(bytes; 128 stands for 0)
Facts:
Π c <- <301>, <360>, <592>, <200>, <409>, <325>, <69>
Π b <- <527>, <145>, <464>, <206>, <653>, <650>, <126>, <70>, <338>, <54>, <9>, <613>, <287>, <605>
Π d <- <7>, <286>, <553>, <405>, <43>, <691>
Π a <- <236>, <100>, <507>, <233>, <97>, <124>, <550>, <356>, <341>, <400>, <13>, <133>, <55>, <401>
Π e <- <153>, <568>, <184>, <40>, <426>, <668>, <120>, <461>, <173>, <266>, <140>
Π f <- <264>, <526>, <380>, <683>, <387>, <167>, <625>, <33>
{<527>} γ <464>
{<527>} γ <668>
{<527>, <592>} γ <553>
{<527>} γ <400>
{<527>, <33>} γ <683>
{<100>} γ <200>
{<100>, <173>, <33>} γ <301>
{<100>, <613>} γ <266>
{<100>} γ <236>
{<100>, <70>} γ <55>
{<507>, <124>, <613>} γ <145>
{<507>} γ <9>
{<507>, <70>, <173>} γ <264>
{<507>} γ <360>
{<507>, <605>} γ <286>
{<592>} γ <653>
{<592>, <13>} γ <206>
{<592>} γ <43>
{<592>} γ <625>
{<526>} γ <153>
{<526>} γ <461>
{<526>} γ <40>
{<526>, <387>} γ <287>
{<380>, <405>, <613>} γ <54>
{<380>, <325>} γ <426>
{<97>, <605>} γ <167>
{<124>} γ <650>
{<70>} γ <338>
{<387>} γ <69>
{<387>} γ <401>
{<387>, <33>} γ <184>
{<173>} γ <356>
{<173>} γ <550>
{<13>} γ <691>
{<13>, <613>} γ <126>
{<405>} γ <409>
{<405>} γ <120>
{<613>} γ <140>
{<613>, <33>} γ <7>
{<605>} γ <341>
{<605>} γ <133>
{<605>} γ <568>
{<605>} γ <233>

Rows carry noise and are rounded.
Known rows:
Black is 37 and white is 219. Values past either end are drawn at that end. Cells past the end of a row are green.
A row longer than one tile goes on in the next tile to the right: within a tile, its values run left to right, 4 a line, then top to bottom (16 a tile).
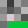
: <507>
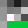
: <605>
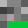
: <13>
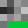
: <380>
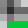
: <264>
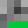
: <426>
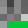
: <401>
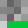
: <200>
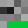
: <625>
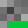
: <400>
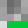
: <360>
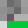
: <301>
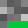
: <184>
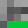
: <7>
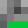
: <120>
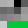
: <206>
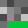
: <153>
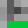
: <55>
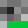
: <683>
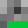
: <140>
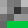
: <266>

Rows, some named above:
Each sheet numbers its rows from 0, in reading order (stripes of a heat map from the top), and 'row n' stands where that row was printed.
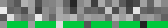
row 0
<568>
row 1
<97>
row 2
<9>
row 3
<100>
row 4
<613>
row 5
<405>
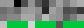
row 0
<464>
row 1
<338>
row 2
<7>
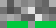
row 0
<124>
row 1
<568>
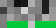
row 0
<527>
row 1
<54>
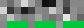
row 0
<286>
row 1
<527>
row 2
<97>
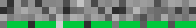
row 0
<33>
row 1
<173>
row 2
<264>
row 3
<173>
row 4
<380>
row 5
<668>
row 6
<691>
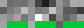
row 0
<325>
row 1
<605>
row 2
<7>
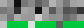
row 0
<126>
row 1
<167>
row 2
<7>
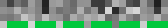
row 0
<69>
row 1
<145>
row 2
<409>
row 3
<70>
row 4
<592>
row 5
<650>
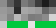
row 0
<338>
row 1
<287>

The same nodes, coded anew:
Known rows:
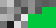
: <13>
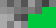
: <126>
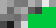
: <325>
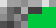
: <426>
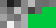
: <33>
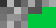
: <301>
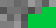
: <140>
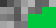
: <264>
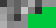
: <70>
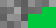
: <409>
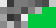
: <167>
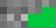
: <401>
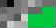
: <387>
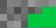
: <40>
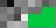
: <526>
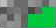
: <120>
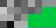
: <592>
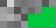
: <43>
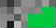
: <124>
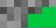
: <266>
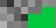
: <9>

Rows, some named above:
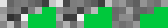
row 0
<167>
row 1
<167>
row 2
<409>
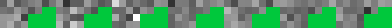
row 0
<7>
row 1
<613>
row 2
<97>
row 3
<69>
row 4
<625>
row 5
<568>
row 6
<668>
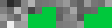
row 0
<33>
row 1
<409>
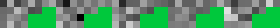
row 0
<301>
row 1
<650>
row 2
<613>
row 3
<200>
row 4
<527>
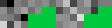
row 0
<145>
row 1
<100>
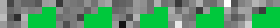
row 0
<605>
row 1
<360>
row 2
<507>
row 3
<683>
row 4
<380>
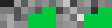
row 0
<287>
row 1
<100>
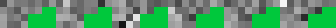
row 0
<286>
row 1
<691>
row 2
<13>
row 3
<464>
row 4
<338>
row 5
<54>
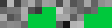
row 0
<173>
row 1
<592>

